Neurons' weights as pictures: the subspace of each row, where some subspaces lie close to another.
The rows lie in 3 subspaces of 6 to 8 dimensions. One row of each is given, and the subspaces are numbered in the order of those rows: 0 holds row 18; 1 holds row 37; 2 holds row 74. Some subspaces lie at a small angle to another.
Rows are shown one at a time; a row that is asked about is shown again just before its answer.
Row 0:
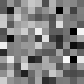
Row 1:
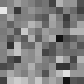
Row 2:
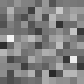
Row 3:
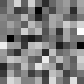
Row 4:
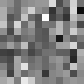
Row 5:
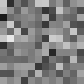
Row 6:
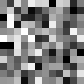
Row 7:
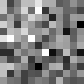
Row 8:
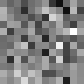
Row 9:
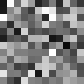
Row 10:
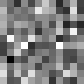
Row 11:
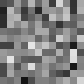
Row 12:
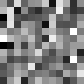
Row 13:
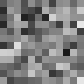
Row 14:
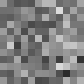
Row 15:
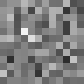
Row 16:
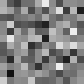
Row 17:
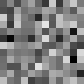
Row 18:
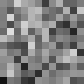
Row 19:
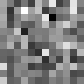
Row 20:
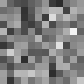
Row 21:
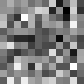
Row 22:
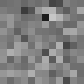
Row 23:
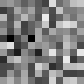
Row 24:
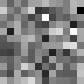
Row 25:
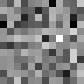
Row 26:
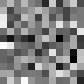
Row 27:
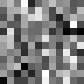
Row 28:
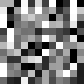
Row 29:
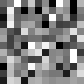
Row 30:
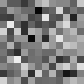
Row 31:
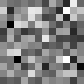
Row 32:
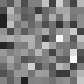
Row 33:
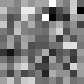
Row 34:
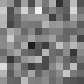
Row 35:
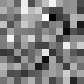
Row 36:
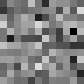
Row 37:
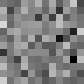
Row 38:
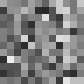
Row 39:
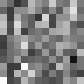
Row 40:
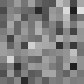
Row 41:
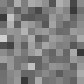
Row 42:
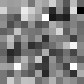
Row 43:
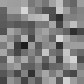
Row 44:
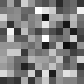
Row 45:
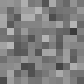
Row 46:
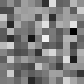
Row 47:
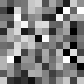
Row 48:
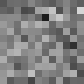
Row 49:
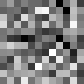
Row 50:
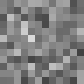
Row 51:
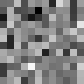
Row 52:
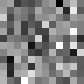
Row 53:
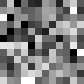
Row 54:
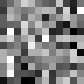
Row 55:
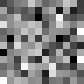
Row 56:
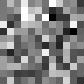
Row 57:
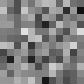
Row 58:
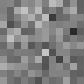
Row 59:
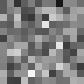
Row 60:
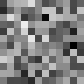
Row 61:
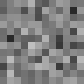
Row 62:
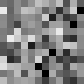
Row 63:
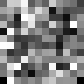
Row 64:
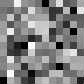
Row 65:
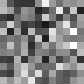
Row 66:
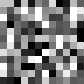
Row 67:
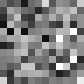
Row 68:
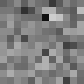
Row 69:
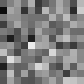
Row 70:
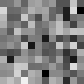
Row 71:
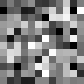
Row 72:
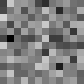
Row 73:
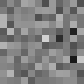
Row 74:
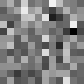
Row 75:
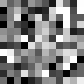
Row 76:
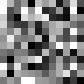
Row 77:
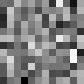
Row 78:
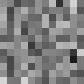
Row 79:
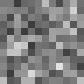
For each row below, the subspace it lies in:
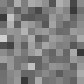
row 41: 0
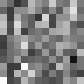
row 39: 2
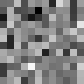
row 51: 0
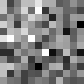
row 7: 0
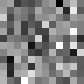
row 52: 1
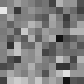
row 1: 0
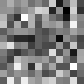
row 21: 2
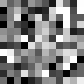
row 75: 2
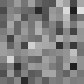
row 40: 2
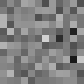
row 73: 1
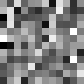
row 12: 0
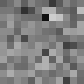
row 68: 2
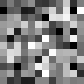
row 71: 2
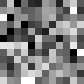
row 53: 0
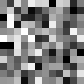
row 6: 0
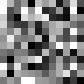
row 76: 1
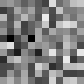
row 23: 1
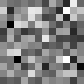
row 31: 0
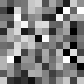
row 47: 0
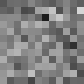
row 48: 2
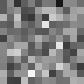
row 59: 1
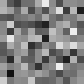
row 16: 0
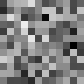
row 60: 0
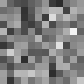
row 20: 2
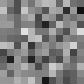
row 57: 0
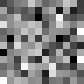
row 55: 1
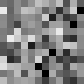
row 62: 2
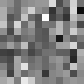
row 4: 2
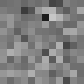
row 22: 2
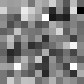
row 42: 2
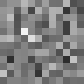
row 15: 0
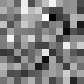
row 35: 2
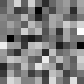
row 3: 2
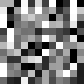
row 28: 1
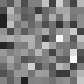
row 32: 1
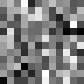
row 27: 2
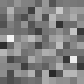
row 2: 0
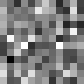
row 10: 2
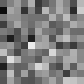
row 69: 1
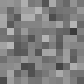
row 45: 1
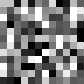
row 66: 1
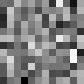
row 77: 1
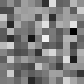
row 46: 1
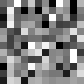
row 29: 1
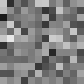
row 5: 0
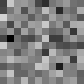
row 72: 0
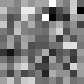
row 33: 2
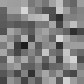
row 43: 2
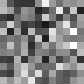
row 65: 0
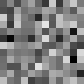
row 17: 1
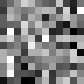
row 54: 1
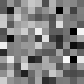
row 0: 0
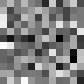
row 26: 1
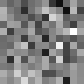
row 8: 2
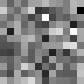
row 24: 2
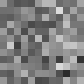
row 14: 0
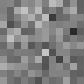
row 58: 2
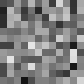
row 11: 1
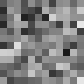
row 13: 0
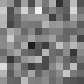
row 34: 1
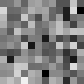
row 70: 2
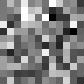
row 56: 2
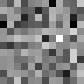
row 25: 2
